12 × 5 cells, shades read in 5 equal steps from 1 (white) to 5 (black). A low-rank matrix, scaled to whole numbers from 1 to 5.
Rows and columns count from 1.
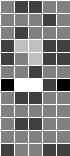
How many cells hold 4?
19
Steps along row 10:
up same down same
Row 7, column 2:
1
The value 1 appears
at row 7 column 2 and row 7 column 3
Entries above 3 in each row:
2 1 1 3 3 1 3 2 0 2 0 3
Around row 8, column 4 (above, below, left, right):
4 3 4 3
